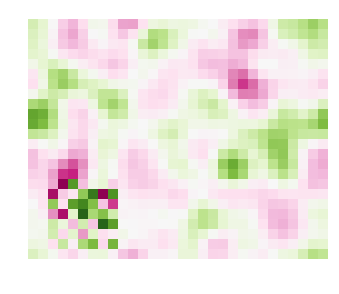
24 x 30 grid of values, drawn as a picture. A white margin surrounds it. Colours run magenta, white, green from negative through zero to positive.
The texture is blotchy. On average the colour sits 50% of the way up the scale. The bottom left is the roughest part. The halves do not mirror each other. In the bottom left lies a patch that is rougher than the rest.
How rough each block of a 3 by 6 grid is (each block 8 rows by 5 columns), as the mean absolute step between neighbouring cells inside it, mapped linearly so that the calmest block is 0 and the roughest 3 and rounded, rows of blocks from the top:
000000 / 100000 / 230000
